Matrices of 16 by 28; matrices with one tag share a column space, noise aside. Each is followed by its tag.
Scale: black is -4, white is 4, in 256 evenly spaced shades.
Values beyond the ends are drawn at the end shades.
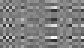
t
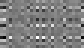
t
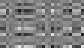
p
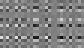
t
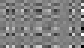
p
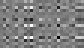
t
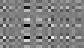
t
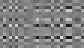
t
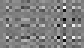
t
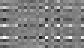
t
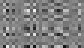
p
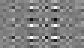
t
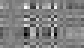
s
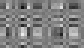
s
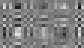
s
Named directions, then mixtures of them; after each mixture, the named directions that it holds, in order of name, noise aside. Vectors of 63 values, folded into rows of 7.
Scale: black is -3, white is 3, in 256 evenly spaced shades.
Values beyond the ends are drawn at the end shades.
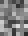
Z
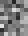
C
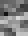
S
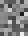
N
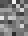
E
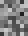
N, S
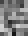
E, Z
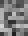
E, Z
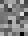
N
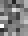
C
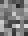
Z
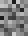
E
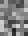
Z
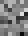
N, S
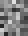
C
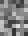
Z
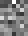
E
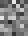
E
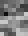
S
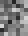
C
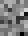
N, S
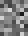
E, N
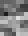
S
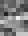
S
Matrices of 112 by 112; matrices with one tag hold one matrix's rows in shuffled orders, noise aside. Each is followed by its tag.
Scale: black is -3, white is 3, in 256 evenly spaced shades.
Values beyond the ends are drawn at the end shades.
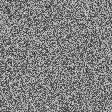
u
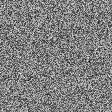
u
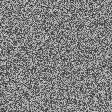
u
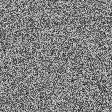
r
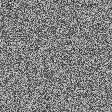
u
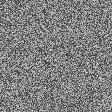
u
